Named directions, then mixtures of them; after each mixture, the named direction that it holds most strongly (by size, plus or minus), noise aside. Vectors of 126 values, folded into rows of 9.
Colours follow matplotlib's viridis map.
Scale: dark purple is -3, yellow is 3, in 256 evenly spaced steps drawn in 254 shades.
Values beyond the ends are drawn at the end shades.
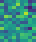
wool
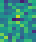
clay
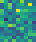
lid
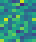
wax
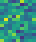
wax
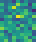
wool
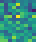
wool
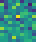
wool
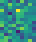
lid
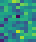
wax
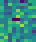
clay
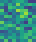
wool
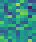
wool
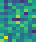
clay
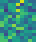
wax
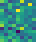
lid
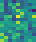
clay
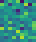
lid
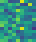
wax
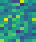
wax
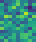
wool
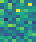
lid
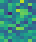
lid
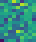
wax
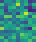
wool
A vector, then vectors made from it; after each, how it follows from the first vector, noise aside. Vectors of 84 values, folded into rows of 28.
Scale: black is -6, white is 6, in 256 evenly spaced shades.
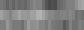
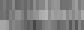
reversed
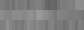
shrunk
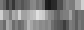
scaled up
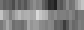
scaled up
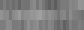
shrunk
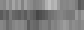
negated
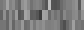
sign-scrambled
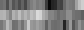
scaled up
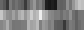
scaled up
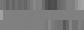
partly zeroed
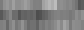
negated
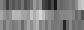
scaled up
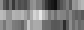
scaled up
